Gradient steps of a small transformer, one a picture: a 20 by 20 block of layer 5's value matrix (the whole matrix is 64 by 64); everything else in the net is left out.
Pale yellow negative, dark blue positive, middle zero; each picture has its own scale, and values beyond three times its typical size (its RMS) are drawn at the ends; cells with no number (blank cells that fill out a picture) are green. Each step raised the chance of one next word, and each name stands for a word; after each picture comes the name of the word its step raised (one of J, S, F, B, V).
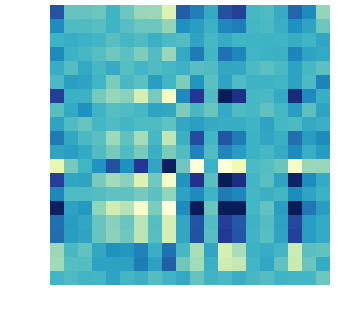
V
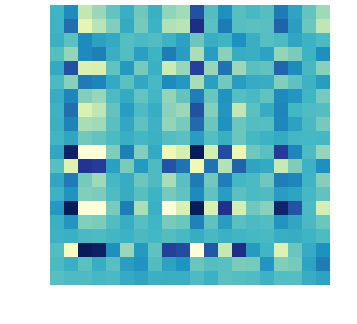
V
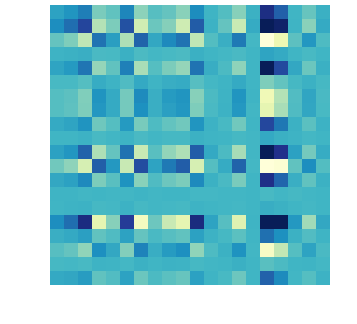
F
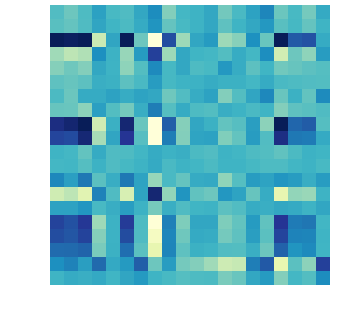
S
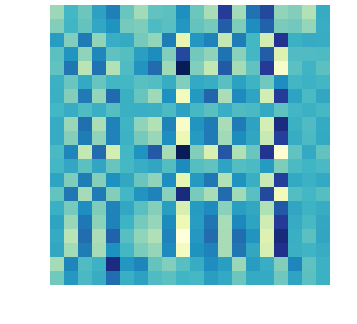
S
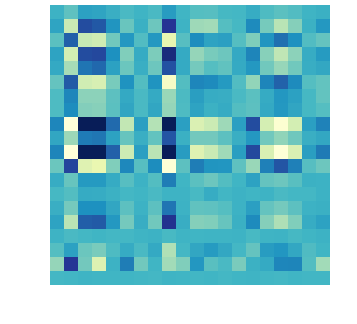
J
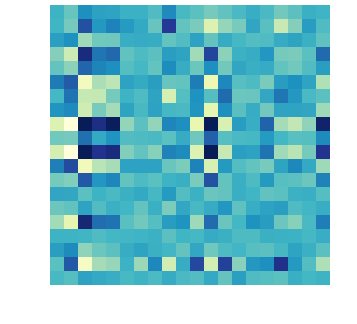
J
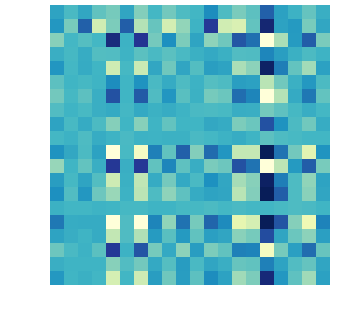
F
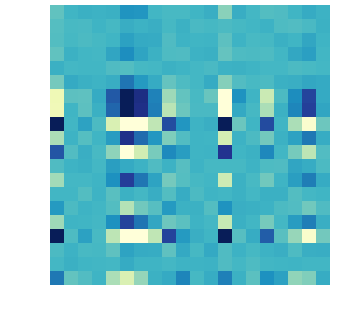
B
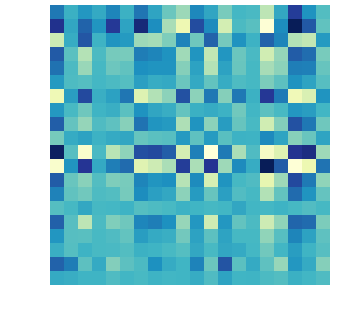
F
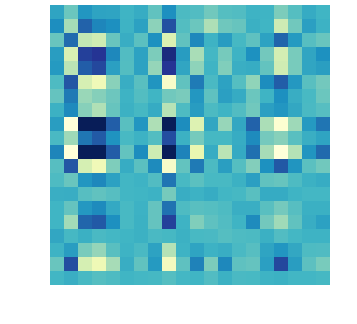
J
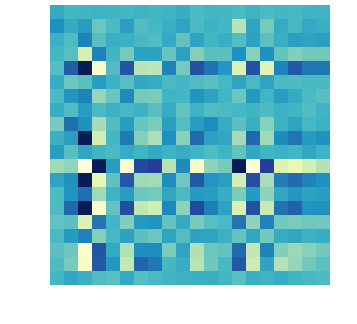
V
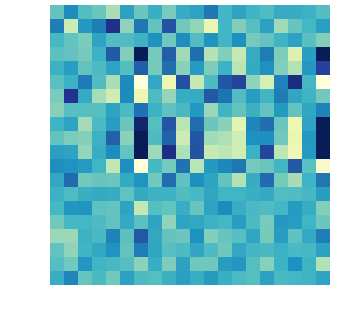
J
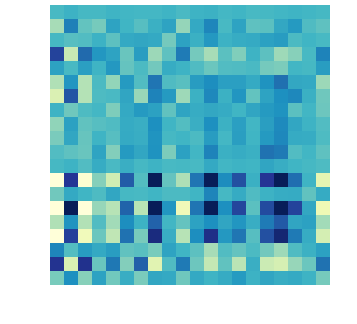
V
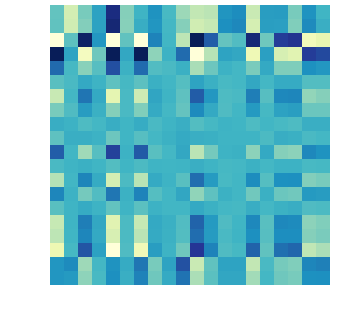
S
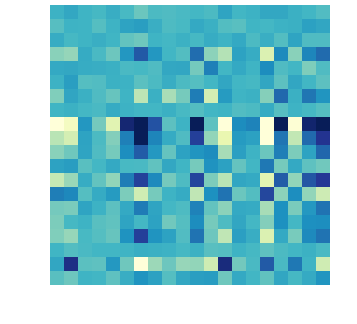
J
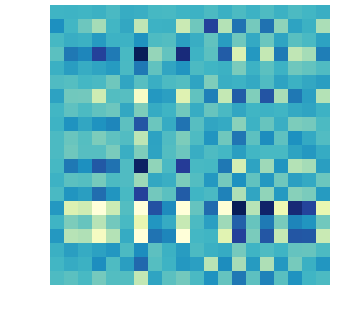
V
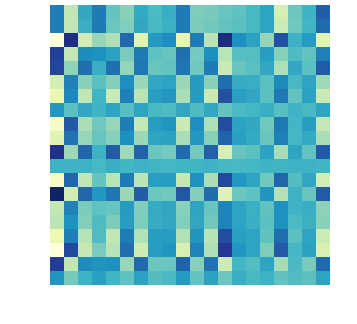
S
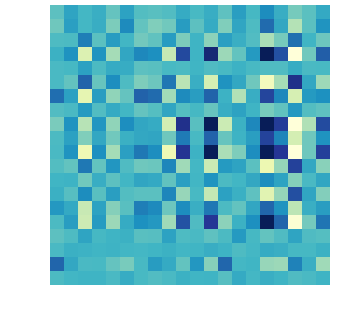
J
